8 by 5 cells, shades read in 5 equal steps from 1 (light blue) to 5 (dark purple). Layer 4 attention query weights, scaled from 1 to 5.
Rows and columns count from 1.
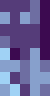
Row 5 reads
1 5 4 2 5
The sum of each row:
20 16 21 20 17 12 12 12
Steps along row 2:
up down up up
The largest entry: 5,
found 6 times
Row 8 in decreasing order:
4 3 2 2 1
